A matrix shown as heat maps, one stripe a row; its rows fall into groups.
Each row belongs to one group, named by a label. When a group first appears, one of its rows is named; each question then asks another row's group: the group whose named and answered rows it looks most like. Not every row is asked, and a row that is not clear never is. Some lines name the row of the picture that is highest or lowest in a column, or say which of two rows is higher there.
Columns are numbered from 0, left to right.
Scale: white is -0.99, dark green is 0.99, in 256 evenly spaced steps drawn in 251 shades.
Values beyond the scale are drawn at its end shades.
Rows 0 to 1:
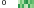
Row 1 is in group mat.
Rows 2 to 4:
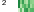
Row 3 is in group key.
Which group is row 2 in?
mat
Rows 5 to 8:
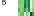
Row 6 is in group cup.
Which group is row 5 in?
cup
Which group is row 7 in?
cup
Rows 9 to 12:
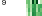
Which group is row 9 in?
cup
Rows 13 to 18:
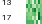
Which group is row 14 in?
mat
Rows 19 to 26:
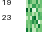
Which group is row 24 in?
cup
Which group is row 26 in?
mat
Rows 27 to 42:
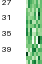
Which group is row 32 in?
mat
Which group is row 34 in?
mat
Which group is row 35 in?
mat
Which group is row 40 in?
key
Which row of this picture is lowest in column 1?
40
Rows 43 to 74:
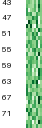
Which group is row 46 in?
mat
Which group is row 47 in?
cup
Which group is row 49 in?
mat
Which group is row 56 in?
key
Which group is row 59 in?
mat
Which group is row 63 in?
cup
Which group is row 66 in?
mat
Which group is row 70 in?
mat
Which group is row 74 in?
mat
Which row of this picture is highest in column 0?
49
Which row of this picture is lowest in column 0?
48
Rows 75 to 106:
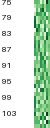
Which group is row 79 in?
key
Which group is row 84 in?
key
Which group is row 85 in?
mat
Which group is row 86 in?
mat
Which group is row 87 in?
mat
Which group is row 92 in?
mat
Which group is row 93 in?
key
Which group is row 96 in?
mat
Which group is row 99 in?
key
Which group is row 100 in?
mat
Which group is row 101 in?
key
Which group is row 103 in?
key
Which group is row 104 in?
cup
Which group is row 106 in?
cup
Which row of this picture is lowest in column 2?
97
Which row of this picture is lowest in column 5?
105
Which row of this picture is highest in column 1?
82
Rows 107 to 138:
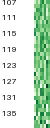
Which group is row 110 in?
cup
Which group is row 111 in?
mat
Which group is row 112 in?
key
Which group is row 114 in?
mat
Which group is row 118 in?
cup
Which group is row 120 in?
mat
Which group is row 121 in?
cup
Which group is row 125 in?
key
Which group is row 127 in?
mat
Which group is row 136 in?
key
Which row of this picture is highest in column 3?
137
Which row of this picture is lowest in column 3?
128
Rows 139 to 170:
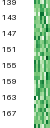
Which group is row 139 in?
mat
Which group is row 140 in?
cup
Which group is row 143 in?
cup
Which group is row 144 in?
cup
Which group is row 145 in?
key
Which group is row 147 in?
cup
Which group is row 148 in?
mat
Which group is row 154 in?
mat
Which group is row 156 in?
mat
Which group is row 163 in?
mat
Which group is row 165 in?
key
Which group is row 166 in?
cup
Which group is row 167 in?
key
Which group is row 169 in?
key
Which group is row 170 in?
mat
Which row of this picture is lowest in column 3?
153
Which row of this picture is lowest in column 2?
142
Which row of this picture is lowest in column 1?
163
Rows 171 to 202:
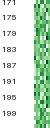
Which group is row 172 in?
mat
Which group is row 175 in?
cup
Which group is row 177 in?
cup
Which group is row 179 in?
key
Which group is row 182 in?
cup
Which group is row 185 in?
key
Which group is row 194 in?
mat
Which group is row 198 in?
cup
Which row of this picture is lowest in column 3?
180
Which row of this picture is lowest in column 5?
180
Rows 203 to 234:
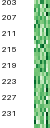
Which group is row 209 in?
mat
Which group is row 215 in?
mat
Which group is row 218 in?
cup
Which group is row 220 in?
cup
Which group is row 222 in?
mat
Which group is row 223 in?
mat
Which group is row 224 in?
key
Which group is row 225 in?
key
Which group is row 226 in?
key
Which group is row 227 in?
cup
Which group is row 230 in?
cup
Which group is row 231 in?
key
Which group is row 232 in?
key
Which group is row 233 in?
key
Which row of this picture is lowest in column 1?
233
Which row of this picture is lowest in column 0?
214
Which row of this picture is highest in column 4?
214
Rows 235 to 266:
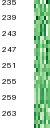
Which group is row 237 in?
cup
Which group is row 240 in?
key
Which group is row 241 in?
cup
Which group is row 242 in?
cup
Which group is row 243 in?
cup
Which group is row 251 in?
mat
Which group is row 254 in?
key
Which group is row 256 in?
cup
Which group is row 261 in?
mat
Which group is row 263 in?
mat
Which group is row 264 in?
mat
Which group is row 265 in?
cup
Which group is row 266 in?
mat
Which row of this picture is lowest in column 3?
235
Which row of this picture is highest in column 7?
235
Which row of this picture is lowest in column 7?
262
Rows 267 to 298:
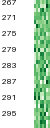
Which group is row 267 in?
key
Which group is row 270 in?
cup
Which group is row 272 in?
key
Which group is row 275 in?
cup
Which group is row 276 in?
mat
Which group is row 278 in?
key
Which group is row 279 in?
mat
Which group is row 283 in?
key
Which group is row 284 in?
cup
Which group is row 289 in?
cup
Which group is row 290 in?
mat
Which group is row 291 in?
mat
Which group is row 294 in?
key
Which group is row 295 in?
cup
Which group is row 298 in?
cup
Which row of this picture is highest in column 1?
273
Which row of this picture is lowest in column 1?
283
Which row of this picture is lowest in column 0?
293
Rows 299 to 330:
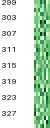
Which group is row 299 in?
cup
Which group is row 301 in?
mat
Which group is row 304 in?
cup
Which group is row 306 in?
mat
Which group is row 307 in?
cup
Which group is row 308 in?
mat
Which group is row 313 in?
key
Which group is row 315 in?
key
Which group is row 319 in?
key
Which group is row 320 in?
mat
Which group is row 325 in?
key
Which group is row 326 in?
mat
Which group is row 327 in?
key
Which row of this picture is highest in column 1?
311
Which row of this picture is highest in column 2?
320
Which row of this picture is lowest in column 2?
305
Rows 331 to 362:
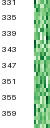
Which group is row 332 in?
mat
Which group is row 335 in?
key
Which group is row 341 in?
key
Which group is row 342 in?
mat
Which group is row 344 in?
cup
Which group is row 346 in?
mat
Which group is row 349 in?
key
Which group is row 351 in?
cup
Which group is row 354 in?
cup
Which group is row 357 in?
key
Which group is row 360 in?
cup
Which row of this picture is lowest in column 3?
340
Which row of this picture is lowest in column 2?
338
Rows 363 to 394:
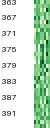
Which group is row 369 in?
mat
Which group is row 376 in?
key
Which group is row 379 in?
cup
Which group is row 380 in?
key
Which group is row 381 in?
cup
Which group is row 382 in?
mat
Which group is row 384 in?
key
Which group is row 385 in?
cup
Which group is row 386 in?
cup
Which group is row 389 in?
mat
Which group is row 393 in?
mat
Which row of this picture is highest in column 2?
382
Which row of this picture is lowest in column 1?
384
